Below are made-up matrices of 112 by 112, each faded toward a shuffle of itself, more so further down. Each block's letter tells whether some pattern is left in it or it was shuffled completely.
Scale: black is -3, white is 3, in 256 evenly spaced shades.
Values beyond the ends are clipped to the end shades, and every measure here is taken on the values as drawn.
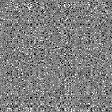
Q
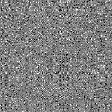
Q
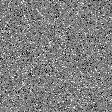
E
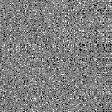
Q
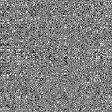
Q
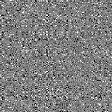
Q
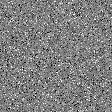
E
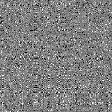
Q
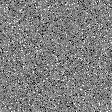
E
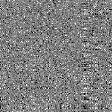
Q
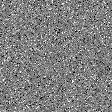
E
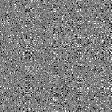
Q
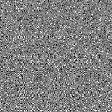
Q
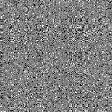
Q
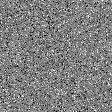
E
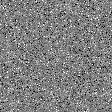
E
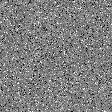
E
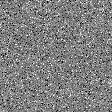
E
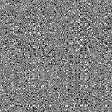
Q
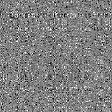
Q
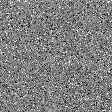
E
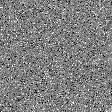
E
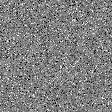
E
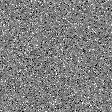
E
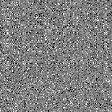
Q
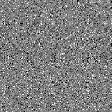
Q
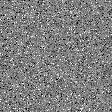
E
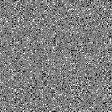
Q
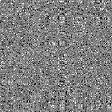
Q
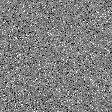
E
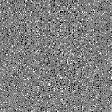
Q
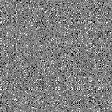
Q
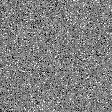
E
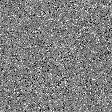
E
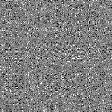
Q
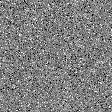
E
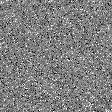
E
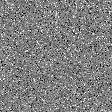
E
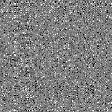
Q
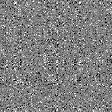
Q
